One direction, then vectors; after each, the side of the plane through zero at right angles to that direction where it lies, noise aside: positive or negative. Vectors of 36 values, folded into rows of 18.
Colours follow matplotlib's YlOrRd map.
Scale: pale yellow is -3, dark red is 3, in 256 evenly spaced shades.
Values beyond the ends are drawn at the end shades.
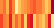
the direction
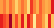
positive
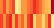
positive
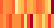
positive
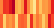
positive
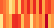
negative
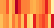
negative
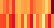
positive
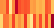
negative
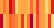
positive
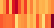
negative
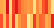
negative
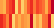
positive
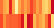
positive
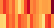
positive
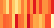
positive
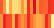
positive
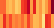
positive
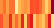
positive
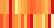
positive
